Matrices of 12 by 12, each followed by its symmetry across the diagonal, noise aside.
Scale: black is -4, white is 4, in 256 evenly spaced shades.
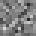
antisymmetric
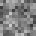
antisymmetric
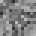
symmetric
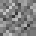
symmetric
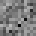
symmetric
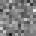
antisymmetric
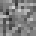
antisymmetric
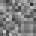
antisymmetric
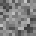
symmetric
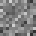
symmetric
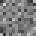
symmetric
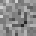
symmetric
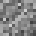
symmetric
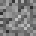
symmetric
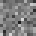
antisymmetric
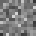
symmetric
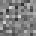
antisymmetric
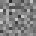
antisymmetric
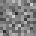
antisymmetric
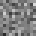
antisymmetric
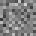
antisymmetric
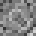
symmetric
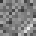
symmetric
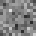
symmetric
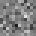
antisymmetric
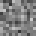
antisymmetric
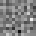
antisymmetric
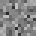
symmetric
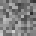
antisymmetric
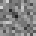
symmetric
